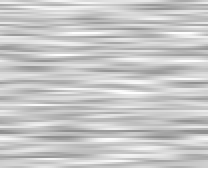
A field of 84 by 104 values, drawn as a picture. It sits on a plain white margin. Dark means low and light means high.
Histogram: bell-shaped. Slope: none. Grain: streaks across. Mirror symmetry: none. Average level on the scale: 80%.
